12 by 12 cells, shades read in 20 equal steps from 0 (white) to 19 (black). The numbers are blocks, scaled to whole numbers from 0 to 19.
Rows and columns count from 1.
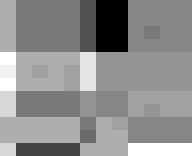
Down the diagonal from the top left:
6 10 10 10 6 2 8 9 7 9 9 0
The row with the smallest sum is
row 5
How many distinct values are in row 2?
5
